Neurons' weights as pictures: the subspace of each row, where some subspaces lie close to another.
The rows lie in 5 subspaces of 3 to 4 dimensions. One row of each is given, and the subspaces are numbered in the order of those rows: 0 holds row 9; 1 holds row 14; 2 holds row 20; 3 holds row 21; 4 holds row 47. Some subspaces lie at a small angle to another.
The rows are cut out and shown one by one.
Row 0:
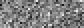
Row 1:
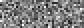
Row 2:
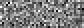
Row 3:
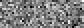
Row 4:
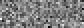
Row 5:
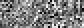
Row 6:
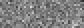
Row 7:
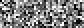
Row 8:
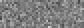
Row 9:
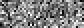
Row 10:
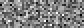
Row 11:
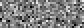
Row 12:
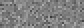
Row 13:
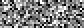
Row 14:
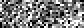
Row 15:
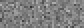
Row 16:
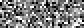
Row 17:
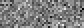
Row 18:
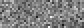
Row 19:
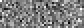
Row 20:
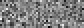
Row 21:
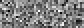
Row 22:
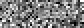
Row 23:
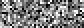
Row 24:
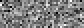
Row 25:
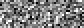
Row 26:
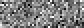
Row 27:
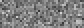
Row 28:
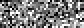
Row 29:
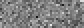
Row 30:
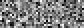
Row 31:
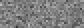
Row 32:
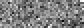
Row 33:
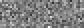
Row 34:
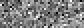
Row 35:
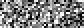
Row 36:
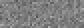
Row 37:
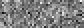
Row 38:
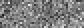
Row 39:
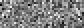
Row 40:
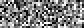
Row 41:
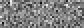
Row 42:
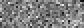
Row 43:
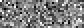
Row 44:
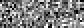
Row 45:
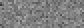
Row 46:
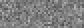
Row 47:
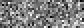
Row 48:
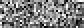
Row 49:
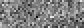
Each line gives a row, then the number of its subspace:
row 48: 3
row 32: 2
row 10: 4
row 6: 2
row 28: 4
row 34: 4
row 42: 1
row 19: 2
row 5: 3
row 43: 4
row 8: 2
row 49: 0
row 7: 3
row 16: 4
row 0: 1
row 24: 4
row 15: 1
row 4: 2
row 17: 3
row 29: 1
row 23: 3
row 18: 0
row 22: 1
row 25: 1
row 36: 0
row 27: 3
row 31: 4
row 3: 2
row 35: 1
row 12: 0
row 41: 3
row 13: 3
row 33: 4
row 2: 3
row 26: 3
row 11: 1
